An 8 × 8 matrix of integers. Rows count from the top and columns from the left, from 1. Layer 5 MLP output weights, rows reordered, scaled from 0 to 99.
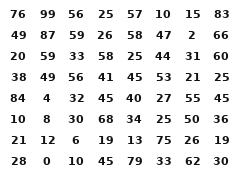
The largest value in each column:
84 99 59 68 79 75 62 83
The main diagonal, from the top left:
76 87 33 41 40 25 26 30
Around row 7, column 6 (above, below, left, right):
25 33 13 26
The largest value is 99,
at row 1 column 2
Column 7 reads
15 2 31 21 55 50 26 62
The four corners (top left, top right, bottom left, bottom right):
76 83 28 30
